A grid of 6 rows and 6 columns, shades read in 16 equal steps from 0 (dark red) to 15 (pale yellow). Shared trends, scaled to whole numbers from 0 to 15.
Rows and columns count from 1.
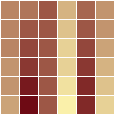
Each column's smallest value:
8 0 5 11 2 9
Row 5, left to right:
9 1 5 14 2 12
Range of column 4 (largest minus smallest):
4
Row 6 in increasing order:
0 2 5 10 13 15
